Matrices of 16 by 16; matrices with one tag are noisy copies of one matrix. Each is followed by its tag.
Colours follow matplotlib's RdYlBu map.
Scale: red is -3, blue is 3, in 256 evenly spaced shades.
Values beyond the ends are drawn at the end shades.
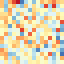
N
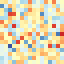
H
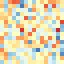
N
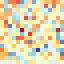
N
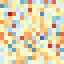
H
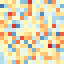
H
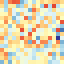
N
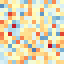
H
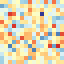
H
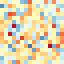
H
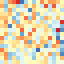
N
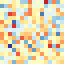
H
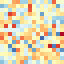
H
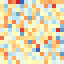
N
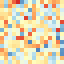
N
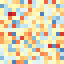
H
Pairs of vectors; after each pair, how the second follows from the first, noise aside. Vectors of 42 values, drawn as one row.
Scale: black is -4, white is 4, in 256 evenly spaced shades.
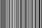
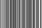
negated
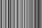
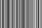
sign-scrambled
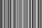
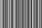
negated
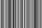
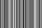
negated
